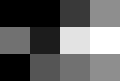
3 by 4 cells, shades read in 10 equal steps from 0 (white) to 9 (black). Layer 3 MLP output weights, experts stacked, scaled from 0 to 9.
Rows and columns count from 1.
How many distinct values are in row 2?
4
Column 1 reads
9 5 9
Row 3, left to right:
9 6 5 4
